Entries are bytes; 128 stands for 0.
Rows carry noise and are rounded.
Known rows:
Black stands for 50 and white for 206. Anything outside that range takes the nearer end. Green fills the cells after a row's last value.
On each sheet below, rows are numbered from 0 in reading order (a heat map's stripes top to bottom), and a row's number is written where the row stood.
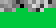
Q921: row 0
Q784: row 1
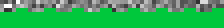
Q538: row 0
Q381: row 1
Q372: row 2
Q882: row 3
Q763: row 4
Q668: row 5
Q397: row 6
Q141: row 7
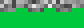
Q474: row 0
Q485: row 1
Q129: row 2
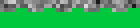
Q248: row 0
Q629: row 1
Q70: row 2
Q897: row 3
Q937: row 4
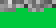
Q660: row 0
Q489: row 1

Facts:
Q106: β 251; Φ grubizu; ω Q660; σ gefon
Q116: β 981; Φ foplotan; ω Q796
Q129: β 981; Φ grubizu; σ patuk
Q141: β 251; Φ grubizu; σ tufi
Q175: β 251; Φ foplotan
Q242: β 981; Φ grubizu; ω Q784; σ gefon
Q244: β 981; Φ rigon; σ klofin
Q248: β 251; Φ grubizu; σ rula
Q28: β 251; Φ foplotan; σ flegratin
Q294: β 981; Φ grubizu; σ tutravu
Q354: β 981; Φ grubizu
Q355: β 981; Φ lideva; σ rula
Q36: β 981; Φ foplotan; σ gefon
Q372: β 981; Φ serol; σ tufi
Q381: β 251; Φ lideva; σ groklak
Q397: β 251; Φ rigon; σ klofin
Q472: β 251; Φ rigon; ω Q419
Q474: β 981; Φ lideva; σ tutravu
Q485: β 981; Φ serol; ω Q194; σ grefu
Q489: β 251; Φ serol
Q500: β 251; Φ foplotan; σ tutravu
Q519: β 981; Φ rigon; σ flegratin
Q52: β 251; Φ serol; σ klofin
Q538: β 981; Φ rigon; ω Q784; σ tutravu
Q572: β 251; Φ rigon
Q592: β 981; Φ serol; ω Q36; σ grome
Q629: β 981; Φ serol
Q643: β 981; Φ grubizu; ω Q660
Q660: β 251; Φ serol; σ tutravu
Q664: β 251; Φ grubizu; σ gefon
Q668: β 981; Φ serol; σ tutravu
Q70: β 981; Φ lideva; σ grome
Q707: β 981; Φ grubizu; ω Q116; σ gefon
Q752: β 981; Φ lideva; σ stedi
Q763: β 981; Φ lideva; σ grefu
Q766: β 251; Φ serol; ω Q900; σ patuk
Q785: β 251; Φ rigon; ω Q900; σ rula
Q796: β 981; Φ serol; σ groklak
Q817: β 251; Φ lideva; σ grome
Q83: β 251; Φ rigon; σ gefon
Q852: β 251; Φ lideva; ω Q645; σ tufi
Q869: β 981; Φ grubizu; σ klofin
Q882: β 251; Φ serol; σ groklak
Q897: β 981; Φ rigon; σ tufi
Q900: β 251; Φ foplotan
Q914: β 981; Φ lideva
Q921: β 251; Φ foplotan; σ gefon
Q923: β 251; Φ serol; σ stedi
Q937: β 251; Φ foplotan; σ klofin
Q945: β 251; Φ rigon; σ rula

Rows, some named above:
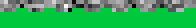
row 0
Q36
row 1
Q592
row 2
Q900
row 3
Q248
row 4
Q921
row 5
Q175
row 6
Q752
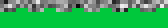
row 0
Q472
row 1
Q817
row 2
Q500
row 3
Q668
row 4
Q766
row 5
Q485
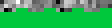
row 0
Q242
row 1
Q519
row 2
Q106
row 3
Q572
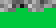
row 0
Q500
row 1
Q668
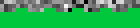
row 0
Q664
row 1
Q52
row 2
Q900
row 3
Q707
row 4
Q141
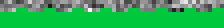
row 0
Q923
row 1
Q28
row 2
Q355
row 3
Q796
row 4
Q83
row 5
Q244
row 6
Q643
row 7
Q354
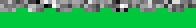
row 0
Q52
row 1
Q116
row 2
Q914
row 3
Q294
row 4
Q785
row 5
Q660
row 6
Q141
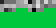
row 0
Q592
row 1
Q852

